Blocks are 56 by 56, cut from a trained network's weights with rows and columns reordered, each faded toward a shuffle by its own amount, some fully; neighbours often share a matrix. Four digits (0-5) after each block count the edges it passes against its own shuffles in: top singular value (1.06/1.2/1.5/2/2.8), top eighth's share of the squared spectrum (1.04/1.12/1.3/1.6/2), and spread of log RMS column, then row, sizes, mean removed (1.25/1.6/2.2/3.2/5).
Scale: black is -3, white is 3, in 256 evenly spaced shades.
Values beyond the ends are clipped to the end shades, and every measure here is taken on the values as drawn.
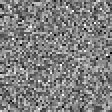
0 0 0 0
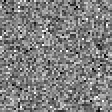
2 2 0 0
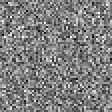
3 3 0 1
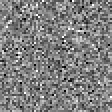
2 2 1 0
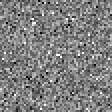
0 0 0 0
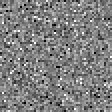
1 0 0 0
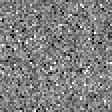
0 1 0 1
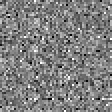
3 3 1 1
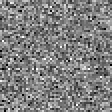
3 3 0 1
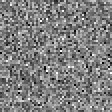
0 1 0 0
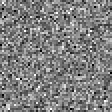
2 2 0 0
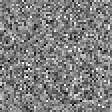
3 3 1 1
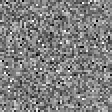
0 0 0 0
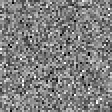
1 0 0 0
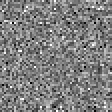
3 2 0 1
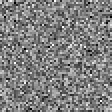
0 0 0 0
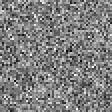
2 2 0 0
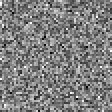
0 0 0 0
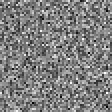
3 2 0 0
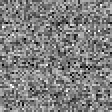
1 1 0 0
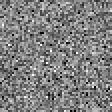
0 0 0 0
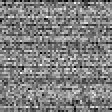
4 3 0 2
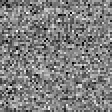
2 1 0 0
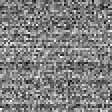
3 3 1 1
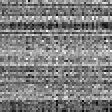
5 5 3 3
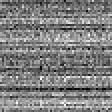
5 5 2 3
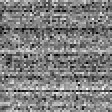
4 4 0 3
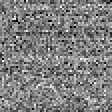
2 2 0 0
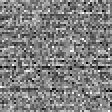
3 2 0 1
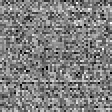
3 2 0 0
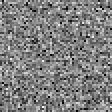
1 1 0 0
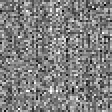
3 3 1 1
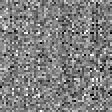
3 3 2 2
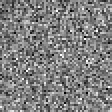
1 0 0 0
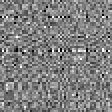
4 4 1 2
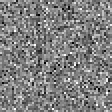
1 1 0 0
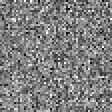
1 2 0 1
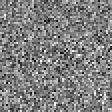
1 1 0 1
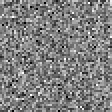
0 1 0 0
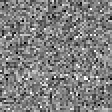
1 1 0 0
